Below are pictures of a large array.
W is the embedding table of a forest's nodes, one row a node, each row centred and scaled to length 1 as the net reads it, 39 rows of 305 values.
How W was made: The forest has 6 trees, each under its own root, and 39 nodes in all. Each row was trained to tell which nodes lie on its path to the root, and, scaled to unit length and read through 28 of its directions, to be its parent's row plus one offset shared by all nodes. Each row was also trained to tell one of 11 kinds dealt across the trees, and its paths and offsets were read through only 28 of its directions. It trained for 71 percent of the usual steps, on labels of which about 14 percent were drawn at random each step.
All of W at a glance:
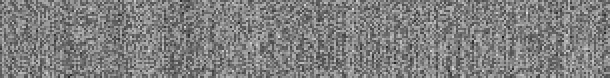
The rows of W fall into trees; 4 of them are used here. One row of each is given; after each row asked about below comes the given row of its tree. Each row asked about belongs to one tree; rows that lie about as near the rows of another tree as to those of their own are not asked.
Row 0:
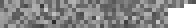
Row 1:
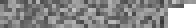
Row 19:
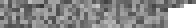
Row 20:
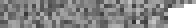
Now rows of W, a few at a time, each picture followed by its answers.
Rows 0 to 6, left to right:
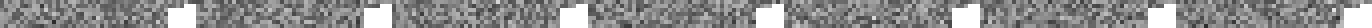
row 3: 0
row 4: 0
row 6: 20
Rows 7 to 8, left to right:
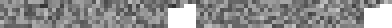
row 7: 1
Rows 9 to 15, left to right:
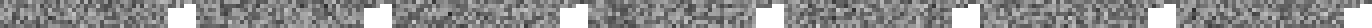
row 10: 1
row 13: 1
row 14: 19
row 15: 0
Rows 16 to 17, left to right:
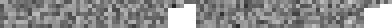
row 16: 19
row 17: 20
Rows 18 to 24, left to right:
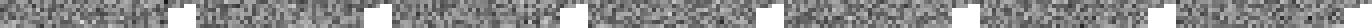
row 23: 20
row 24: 20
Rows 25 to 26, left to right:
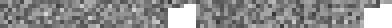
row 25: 19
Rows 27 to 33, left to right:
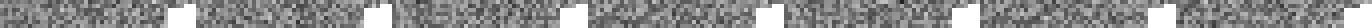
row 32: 20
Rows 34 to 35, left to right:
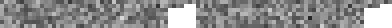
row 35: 19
